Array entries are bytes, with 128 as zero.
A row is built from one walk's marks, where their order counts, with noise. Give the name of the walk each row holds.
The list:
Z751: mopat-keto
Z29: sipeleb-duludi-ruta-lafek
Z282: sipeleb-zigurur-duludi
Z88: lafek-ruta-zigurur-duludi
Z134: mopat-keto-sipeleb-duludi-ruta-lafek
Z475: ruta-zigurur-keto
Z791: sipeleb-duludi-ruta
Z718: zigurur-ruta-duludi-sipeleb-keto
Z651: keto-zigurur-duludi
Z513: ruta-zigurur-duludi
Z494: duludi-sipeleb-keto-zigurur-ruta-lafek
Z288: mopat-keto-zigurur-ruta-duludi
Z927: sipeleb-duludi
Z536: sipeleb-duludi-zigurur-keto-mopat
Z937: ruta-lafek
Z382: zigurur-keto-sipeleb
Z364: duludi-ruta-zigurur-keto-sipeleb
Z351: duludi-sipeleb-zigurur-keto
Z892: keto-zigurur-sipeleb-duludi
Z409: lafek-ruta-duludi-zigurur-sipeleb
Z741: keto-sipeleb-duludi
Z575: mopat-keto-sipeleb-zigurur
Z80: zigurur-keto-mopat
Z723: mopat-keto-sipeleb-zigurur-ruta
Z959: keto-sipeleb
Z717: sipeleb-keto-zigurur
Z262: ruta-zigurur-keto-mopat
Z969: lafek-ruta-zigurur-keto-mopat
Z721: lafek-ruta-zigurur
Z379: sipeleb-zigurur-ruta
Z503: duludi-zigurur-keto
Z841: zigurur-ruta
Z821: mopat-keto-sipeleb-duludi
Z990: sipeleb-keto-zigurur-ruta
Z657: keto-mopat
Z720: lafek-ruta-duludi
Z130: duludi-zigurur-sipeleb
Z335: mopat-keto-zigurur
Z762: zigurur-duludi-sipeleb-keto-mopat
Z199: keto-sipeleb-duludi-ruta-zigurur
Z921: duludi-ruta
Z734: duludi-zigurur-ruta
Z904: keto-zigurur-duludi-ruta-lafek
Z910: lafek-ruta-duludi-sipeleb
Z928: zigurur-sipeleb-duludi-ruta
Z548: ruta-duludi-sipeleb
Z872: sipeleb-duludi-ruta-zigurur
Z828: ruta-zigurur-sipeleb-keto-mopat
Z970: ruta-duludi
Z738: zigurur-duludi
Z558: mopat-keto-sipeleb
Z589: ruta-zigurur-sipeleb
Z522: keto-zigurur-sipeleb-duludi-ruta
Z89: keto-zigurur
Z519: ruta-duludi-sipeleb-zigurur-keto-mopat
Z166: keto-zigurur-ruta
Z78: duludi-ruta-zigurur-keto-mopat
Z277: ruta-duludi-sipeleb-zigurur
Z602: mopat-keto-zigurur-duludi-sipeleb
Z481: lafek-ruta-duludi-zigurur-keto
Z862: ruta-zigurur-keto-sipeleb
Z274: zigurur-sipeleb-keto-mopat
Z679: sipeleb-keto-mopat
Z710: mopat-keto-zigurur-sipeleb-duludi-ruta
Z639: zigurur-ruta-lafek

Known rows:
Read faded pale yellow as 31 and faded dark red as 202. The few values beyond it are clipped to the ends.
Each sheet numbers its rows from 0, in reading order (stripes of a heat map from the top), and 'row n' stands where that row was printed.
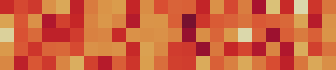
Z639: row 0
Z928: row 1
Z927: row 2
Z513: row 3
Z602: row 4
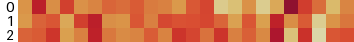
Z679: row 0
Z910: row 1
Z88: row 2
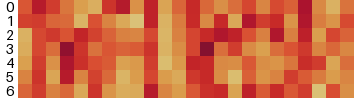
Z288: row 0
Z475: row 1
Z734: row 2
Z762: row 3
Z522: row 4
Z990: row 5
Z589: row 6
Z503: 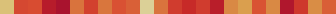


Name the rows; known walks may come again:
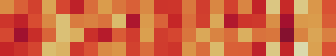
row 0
Z481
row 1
Z262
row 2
Z335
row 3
Z969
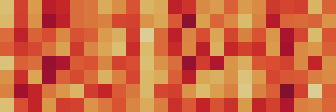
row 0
Z199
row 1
Z536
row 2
Z166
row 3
Z475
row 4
Z130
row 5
Z717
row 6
Z657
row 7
Z921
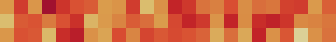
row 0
Z522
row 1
Z548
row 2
Z910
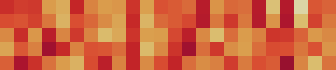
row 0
Z639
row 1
Z841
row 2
Z990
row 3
Z762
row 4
Z288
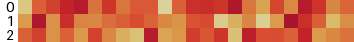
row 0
Z503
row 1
Z679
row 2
Z862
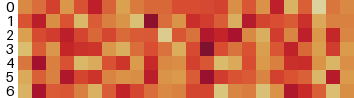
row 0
Z409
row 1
Z828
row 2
Z738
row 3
Z872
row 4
Z723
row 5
Z928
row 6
Z821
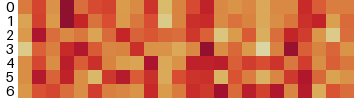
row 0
Z382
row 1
Z892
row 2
Z134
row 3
Z927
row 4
Z718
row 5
Z602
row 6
Z513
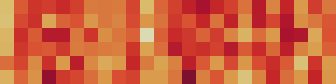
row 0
Z734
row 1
Z970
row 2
Z651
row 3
Z78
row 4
Z379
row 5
Z282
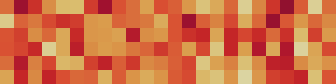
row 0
Z751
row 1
Z791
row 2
Z589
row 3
Z937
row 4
Z575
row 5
Z959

